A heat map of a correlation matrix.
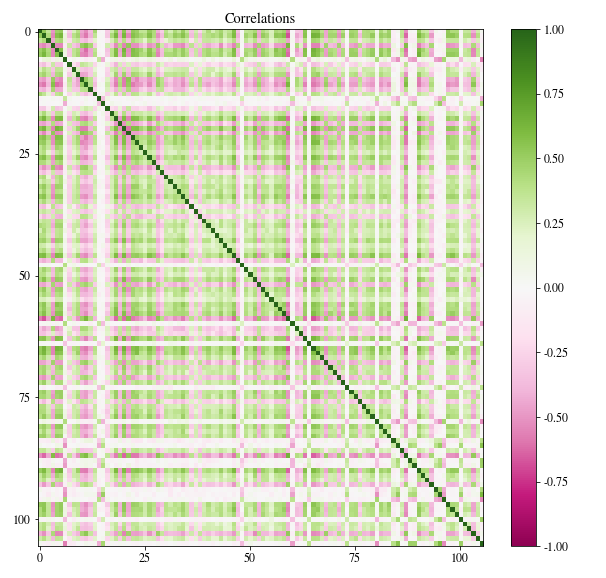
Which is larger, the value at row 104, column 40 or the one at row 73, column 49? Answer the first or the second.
the first
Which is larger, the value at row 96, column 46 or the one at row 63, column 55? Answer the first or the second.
the second
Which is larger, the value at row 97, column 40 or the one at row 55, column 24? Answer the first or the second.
the first
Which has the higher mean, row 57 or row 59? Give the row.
57
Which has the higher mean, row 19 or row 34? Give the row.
34
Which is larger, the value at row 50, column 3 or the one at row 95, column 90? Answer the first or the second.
the second
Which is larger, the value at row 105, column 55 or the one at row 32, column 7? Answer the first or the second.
the first
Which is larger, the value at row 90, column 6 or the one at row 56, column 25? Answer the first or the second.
the second
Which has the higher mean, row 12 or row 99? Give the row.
99
